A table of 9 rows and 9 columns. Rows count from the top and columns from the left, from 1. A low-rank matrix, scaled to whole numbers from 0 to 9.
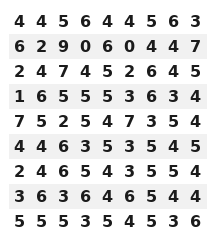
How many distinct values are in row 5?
5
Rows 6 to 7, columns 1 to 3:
4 4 6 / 2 4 6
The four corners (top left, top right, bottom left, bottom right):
4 3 5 6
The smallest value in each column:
1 2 2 0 4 0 3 3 3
